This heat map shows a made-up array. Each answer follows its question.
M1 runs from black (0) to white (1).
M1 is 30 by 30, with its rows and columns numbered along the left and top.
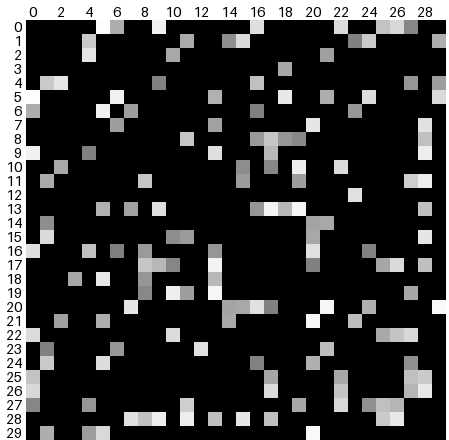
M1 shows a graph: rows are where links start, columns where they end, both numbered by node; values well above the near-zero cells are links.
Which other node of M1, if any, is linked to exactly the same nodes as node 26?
node 25
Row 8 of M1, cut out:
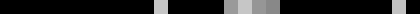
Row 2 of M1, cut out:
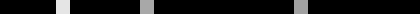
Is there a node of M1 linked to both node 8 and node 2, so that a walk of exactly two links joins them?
no
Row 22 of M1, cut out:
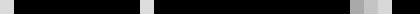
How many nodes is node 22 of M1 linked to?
5
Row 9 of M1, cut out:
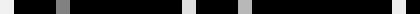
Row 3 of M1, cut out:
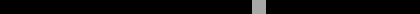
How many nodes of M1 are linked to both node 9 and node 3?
0
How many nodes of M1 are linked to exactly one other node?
2
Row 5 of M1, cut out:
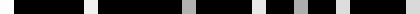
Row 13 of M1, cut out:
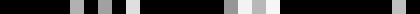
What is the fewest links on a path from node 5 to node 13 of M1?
1
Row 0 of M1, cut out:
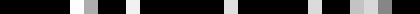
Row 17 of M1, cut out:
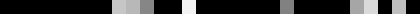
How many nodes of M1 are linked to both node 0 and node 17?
3
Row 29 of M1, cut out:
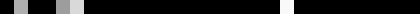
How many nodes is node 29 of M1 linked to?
4
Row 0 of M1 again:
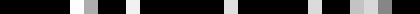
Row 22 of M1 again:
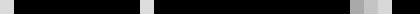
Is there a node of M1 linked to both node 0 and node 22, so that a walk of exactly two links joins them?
yes
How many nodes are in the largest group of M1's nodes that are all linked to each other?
4
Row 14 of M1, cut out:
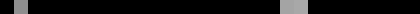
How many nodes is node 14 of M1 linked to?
3
